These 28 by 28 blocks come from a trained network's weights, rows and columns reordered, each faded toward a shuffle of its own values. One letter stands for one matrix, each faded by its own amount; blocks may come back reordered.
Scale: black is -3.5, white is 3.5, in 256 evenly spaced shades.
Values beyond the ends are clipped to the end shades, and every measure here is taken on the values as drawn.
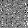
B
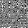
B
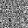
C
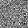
C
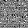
B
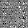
B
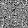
C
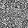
C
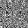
C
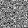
C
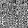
C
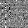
B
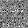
B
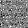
B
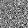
C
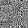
C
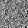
C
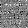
B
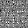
B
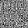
C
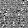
B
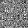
C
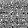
B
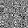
C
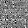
B
